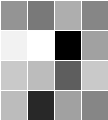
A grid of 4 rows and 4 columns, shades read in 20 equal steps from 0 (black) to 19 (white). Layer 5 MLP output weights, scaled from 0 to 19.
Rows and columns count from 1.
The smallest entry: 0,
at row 2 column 3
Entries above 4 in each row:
4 3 4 3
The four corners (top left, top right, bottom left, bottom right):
11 10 14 10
